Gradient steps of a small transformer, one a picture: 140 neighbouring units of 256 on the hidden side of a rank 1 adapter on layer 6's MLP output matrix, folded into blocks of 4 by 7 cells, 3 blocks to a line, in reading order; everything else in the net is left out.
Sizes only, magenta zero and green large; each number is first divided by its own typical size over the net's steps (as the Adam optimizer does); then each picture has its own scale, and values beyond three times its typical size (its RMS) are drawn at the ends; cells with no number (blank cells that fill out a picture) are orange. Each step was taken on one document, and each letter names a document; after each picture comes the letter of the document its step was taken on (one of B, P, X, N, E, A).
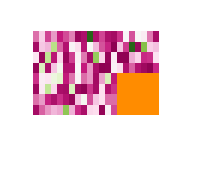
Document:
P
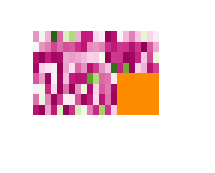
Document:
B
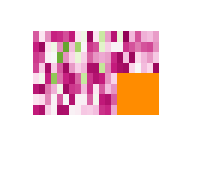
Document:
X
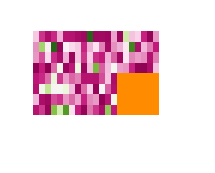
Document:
P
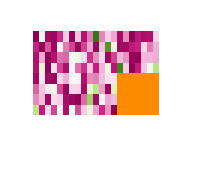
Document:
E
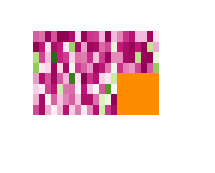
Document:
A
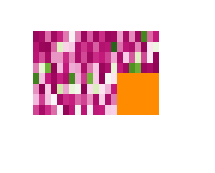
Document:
A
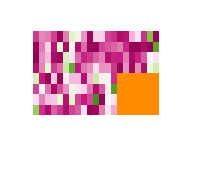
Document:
B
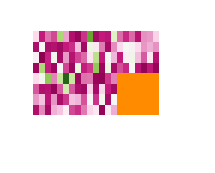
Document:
P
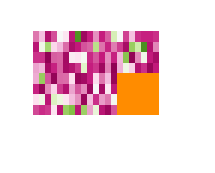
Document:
X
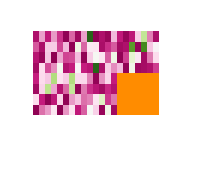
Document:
P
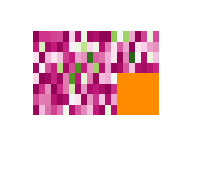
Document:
P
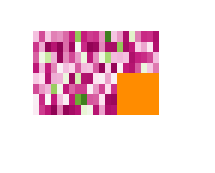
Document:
E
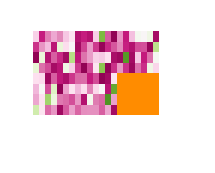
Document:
B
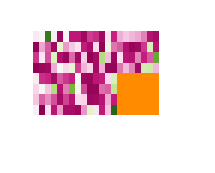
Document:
E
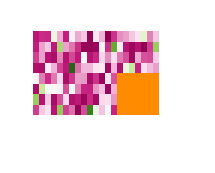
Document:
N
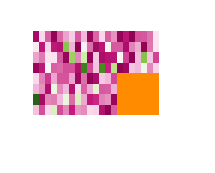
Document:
N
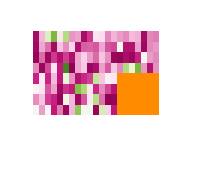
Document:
B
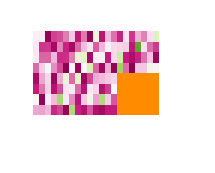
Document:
X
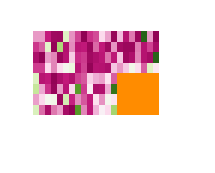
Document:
N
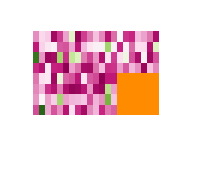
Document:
X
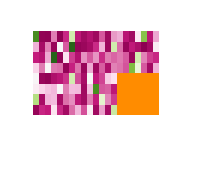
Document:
A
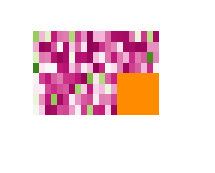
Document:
B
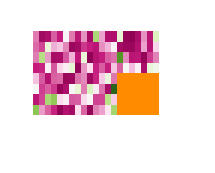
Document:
N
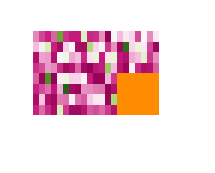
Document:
P
